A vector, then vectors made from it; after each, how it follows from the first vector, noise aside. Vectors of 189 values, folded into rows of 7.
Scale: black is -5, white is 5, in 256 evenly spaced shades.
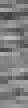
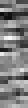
scaled up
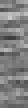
negated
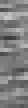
negated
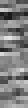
scaled up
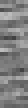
negated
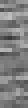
negated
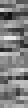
scaled up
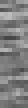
negated
